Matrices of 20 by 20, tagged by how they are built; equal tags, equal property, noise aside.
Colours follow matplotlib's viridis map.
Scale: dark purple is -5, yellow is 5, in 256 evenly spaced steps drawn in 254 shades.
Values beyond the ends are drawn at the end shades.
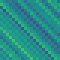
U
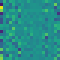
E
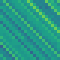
U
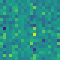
E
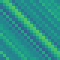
U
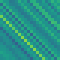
U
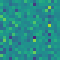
E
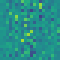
E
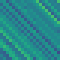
U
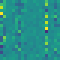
E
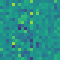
E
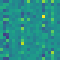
E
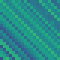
U
